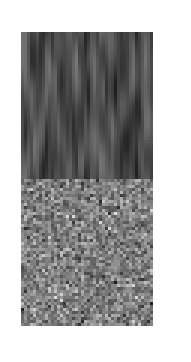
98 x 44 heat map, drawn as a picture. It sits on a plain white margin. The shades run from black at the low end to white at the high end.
The table splits into 2 rows of 1 panel. Panel 1,1: low, streaked downward. Panel 2,1: middling, fine-grained, strong in contrast.
